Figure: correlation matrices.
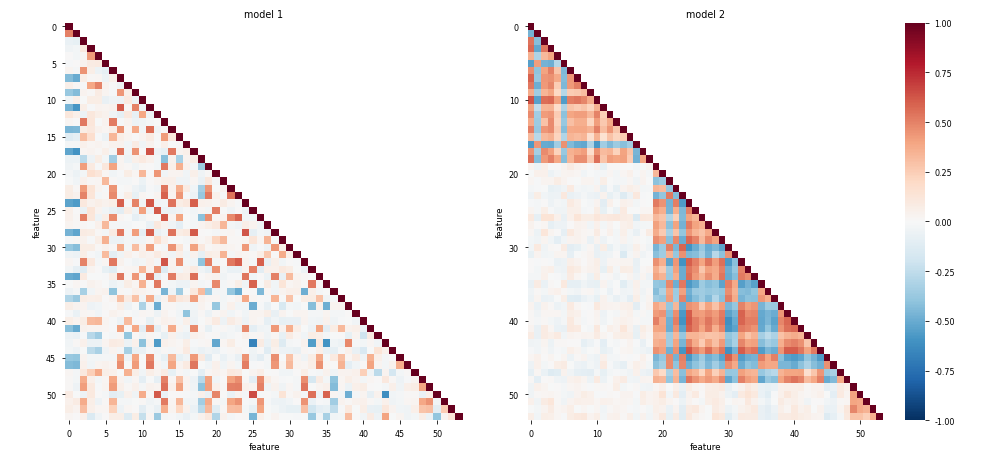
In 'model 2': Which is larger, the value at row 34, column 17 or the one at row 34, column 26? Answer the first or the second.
the second
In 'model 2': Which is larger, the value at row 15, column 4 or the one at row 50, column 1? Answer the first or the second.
the first
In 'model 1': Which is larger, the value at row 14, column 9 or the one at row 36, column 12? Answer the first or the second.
the first
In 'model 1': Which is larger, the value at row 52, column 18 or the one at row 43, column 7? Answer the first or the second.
the second
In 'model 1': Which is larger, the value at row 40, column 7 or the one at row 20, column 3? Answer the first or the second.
the second
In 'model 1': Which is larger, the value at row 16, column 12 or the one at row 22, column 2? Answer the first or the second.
the second
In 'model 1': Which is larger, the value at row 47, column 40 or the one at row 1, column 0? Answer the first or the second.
the second
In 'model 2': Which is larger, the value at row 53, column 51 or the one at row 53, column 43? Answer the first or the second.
the first
